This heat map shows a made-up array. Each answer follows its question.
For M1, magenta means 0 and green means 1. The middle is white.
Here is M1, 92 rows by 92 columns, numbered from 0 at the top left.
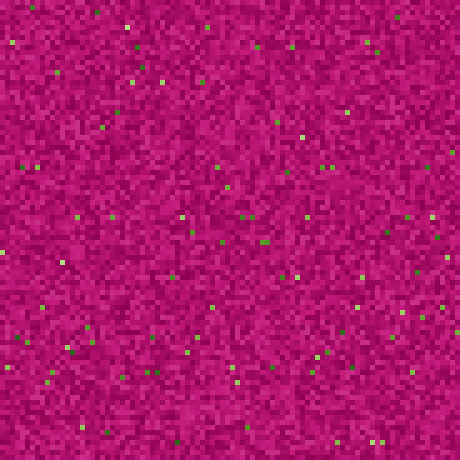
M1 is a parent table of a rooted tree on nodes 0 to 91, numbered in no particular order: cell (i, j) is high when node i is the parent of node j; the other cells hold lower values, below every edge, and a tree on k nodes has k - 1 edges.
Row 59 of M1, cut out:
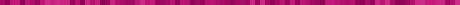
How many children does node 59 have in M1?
0
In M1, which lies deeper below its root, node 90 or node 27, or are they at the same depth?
the same depth
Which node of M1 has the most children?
43
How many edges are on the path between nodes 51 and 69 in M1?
7
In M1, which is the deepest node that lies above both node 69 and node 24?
43
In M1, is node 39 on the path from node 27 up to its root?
no
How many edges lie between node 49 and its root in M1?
2
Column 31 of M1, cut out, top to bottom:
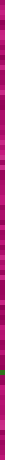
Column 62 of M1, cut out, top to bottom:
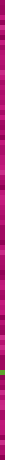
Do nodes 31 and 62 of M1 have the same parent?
yes
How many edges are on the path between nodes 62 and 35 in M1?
3
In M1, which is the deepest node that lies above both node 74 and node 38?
61
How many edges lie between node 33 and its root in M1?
0
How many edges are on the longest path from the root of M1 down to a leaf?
10
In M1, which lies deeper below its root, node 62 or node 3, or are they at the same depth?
the same depth
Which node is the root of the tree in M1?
33
